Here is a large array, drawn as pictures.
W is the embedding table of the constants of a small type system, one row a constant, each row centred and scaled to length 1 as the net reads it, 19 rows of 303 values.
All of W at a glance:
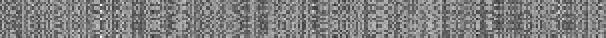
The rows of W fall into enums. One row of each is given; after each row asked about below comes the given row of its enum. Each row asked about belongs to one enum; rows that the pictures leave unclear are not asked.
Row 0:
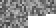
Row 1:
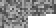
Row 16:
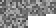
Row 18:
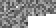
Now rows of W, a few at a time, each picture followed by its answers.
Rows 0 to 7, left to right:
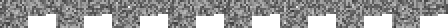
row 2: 18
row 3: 0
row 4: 0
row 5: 18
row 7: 1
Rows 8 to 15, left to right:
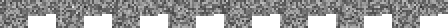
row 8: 16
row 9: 18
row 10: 0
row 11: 1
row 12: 16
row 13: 16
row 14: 1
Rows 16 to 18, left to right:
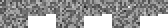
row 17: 18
